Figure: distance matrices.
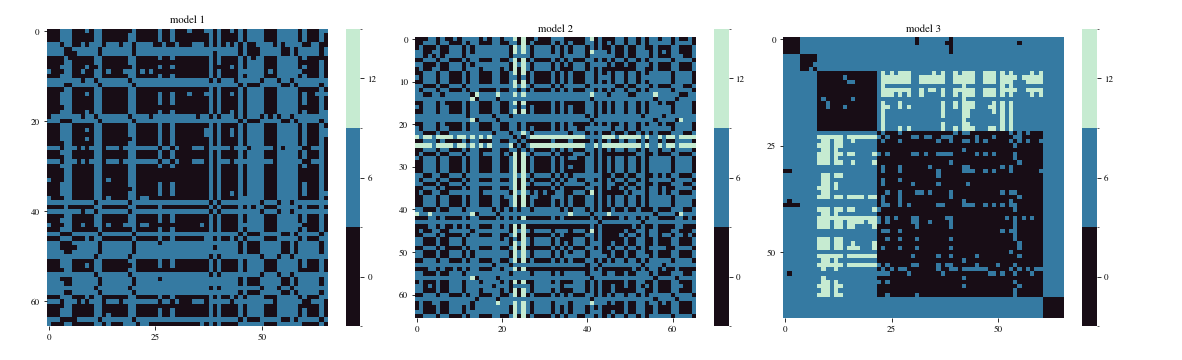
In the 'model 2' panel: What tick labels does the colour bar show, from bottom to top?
0, 6, 12
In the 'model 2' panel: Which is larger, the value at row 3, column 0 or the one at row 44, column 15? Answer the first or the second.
the first
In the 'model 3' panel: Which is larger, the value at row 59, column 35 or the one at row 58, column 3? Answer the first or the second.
the second
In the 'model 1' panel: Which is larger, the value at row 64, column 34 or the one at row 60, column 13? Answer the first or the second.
the first
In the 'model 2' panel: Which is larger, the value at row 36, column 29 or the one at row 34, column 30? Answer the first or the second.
the second
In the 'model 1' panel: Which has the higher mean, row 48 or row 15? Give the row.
48
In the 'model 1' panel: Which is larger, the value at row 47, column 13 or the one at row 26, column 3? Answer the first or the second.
the first
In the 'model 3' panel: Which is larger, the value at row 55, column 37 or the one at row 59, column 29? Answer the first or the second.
the first
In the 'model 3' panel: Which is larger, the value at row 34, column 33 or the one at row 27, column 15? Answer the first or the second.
the second
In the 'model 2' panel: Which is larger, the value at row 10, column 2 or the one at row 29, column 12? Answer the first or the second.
the first
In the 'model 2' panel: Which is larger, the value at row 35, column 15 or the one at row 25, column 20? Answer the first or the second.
the second
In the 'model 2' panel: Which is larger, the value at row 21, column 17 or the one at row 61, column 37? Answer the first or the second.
the second
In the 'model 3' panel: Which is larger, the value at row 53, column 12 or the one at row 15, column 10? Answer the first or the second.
the first
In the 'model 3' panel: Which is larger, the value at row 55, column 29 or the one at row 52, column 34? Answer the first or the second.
the first
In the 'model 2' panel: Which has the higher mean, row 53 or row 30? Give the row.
53
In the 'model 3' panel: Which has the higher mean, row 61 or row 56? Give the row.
61
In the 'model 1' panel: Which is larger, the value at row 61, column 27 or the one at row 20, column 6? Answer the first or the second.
the second
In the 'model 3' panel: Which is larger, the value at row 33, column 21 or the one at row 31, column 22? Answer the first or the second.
the first
